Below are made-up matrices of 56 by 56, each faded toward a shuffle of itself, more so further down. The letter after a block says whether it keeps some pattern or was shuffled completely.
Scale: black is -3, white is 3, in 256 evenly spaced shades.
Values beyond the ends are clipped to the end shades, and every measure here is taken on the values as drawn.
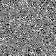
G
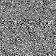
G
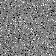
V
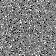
V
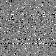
G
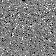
V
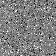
V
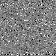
G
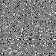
G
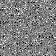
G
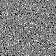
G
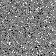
V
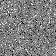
V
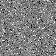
V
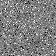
V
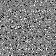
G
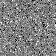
V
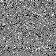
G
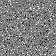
V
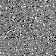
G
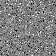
V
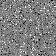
V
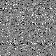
G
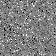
V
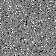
V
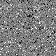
G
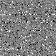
G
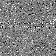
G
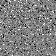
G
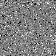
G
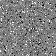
V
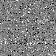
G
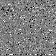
G
